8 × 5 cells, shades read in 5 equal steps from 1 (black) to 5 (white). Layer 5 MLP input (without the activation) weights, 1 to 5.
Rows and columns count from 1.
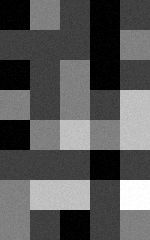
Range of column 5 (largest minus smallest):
3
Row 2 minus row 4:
-1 0 -1 -1 -1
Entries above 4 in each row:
0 0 0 0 0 0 1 0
